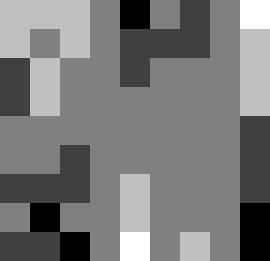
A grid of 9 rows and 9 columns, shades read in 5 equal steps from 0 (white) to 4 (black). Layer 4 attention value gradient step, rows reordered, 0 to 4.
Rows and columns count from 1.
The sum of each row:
16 18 18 17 19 20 21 21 21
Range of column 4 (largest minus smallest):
0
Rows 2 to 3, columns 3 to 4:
1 2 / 2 2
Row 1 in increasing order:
0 1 1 1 2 2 2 3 4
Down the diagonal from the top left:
1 2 2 2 2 2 2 2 4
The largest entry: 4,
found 5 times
